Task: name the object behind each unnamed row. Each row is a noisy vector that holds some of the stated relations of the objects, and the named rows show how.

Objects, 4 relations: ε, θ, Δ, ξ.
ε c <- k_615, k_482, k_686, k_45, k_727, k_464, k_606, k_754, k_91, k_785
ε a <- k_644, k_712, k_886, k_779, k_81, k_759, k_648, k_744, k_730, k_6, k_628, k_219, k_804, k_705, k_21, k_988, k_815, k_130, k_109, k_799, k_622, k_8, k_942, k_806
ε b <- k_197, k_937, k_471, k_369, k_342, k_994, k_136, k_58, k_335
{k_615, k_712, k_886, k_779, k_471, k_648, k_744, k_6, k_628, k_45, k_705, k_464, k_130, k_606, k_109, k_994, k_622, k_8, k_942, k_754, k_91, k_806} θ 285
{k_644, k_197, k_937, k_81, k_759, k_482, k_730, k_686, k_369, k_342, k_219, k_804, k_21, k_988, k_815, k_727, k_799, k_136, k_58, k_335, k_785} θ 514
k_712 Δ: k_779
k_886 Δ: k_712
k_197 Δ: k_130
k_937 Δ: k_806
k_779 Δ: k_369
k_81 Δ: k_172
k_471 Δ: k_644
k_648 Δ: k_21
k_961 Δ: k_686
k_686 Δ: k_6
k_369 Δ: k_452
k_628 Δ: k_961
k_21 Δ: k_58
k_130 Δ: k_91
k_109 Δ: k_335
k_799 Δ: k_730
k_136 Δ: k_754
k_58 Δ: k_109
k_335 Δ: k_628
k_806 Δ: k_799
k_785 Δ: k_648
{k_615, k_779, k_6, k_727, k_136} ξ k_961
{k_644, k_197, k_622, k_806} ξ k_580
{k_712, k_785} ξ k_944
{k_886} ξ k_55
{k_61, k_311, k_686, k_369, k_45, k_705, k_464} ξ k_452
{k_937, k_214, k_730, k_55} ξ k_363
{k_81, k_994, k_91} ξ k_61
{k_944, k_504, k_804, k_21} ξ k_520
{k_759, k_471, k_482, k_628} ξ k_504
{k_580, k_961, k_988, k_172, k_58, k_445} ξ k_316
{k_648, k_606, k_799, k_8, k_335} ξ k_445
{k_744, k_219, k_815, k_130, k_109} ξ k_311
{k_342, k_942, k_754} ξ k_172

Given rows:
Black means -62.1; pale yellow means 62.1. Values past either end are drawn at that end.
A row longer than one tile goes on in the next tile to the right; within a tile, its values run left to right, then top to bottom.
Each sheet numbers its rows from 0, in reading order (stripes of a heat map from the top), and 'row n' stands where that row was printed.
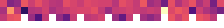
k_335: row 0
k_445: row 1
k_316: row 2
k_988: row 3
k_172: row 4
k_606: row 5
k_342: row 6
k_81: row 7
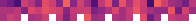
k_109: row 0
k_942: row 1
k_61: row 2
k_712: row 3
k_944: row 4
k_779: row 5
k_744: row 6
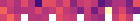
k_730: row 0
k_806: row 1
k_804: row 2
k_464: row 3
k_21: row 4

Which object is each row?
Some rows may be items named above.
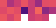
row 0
k_342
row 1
k_799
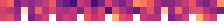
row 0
k_482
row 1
k_961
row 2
k_109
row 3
k_471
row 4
k_369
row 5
k_727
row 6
k_961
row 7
k_369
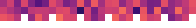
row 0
k_81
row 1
k_628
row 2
k_937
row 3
k_452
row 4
k_136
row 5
k_994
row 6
k_961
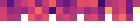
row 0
k_886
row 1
k_197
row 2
k_130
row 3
k_686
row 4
k_785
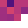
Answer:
k_648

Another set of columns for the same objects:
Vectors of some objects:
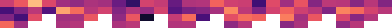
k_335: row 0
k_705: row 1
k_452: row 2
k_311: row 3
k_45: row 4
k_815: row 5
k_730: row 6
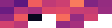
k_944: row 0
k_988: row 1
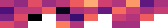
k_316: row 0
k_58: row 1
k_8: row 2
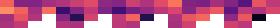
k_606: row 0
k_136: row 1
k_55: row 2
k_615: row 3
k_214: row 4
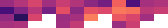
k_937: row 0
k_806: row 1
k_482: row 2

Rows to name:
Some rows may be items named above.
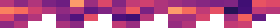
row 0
k_730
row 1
k_994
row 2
k_471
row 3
k_886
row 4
k_61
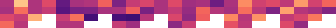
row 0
k_648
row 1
k_311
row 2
k_471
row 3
k_799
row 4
k_21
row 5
k_628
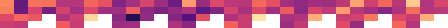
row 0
k_686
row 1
k_109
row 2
k_369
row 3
k_994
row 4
k_109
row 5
k_130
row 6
k_628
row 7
k_648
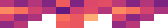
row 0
k_730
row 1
k_785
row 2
k_730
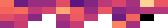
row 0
k_727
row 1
k_91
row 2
k_961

